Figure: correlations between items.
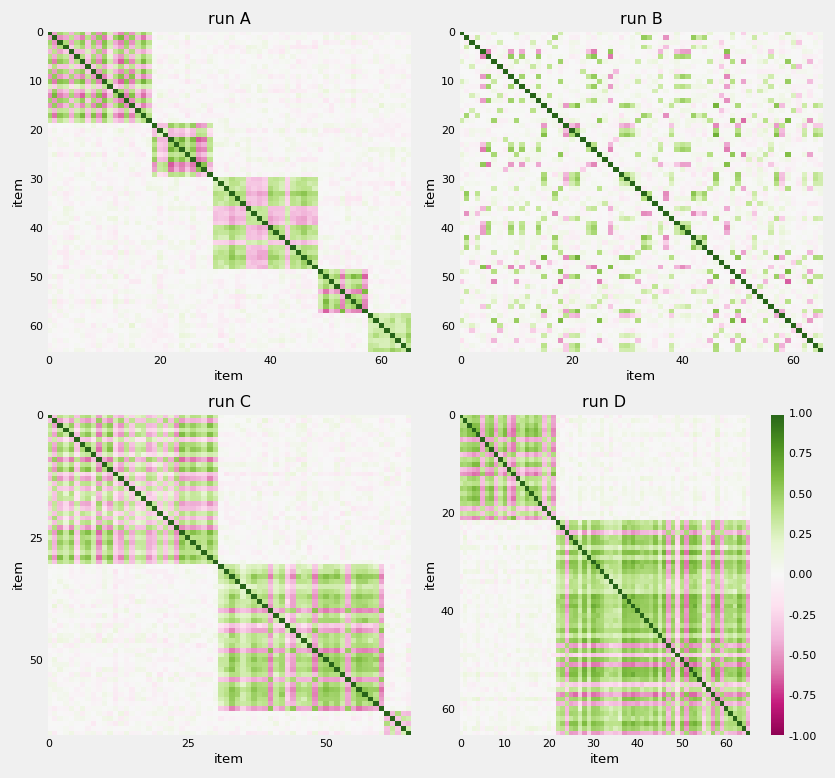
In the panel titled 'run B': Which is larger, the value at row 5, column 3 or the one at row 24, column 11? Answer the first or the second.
the second
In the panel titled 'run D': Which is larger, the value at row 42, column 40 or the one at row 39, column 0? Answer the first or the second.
the first
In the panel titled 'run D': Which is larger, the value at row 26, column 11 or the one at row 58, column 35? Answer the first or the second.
the second
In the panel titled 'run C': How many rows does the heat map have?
66
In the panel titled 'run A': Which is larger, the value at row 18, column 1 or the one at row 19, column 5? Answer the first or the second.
the second
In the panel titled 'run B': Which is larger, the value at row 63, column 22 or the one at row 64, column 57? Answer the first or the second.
the second
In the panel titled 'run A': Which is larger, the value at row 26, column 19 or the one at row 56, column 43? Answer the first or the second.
the first
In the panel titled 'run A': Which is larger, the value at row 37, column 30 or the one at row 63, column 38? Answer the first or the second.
the second
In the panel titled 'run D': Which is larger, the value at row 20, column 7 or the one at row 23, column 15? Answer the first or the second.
the first
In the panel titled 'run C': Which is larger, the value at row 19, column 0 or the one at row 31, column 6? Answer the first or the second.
the second
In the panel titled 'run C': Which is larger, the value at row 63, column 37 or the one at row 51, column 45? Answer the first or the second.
the second
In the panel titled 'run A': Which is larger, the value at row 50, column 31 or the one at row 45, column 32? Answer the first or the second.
the second
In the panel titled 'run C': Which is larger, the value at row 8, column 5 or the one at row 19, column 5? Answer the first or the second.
the second
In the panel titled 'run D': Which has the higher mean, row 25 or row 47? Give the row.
25
